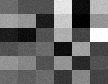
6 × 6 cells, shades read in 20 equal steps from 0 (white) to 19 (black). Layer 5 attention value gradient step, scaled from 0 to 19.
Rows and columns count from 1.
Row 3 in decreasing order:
18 17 14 13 6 0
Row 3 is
17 18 13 6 14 0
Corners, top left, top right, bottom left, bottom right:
11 5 11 14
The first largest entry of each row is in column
5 5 2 4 5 4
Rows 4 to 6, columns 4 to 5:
18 7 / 8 16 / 15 9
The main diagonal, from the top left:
11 8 13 18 16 14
